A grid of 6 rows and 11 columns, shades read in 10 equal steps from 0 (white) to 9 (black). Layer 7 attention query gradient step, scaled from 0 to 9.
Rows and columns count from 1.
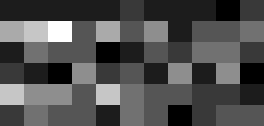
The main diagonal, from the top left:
8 2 6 4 2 5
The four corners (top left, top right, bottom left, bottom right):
8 7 7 6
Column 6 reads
7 6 8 6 5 5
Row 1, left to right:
8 8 8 8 8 7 8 8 8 9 7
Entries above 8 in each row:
1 0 1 2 0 1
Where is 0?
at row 2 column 3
